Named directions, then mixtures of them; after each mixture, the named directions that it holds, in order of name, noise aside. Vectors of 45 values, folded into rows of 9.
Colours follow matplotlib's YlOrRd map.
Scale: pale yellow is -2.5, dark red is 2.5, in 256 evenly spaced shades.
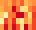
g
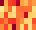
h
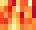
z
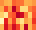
g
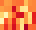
g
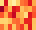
h, z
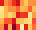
g, h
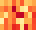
g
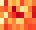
g, h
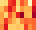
g, z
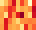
g, z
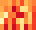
g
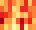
g, z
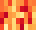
g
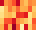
g, h
